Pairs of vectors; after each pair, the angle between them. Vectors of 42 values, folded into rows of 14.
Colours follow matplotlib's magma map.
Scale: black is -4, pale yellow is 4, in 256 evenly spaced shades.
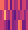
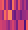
partly aligned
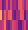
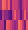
nearly opposite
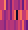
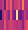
nearly opposite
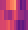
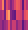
orthogonal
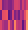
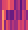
orthogonal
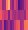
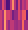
partly opposed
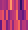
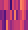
partly opposed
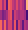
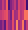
nearly opposite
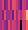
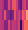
nearly parallel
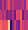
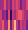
partly aligned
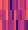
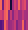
partly aligned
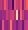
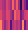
partly opposed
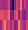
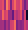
orthogonal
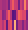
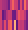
nearly parallel
